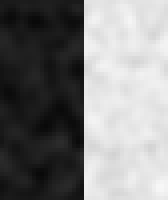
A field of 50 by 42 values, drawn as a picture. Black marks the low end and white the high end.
The table splits into one row of 2 panels. Panel 1,1: very low, blotchy, faint in contrast. Panel 1,2: very high, blotchy, faint in contrast.
